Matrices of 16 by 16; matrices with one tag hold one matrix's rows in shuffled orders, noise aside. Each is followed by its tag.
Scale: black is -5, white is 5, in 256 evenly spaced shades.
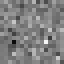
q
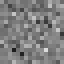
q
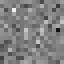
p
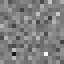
q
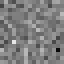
p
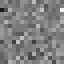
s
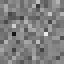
q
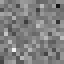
p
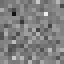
q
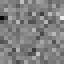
s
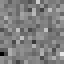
s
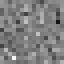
p
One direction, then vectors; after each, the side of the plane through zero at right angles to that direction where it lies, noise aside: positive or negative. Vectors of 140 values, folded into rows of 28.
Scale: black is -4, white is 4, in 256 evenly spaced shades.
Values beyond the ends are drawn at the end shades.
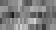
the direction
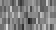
negative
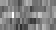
negative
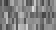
positive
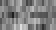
positive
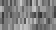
positive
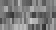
positive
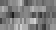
positive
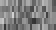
negative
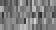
positive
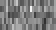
positive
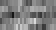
positive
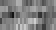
positive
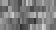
negative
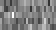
negative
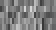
positive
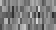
positive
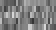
negative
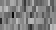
positive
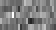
negative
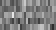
negative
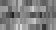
positive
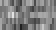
negative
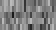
positive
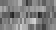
positive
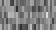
negative
